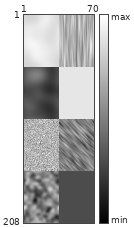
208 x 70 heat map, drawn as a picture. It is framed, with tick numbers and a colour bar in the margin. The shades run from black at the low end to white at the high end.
It is made of 4 by 2 panels. Panel 1,1: very high, smooth, faint in contrast. Panel 1,2: high, streaked downward. Panel 2,1: low, smooth. Panel 2,2: very high, flat. Panel 3,1: high, fine-grained. Panel 3,2: middling, slanting down to the right. Panel 4,1: middling, blotchy, strong in contrast. Panel 4,2: low, flat.
